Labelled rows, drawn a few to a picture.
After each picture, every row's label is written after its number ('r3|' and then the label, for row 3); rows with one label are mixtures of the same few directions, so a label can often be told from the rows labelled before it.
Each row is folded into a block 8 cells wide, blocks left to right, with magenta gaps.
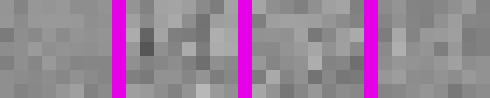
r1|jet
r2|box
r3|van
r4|box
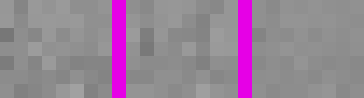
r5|jet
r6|box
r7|jet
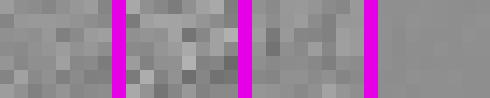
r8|van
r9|van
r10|box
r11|box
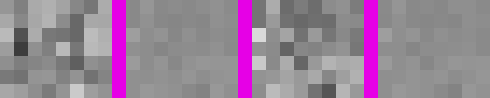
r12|box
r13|jet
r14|jet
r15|jet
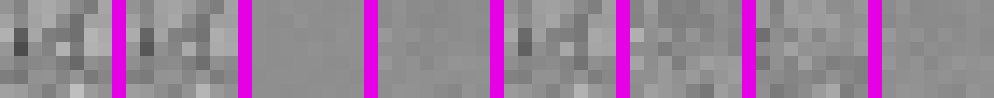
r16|box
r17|box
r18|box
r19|jet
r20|box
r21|jet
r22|jet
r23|jet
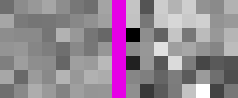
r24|van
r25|jet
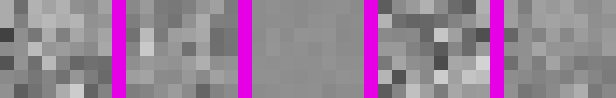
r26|jet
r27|box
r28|box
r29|van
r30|jet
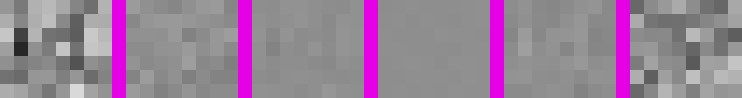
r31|box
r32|van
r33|box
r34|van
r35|box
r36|van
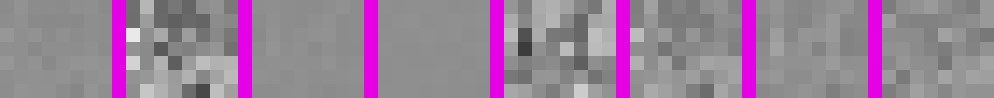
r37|jet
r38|jet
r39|box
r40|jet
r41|box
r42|jet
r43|box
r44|van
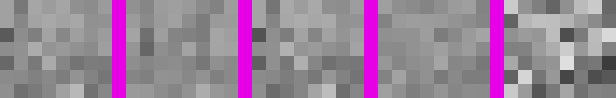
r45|jet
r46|box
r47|jet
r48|van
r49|van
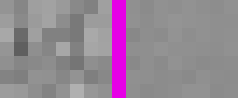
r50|box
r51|jet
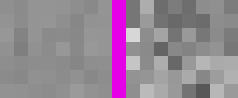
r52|box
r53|jet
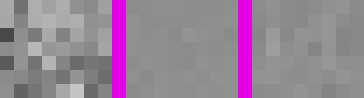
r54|jet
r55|van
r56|box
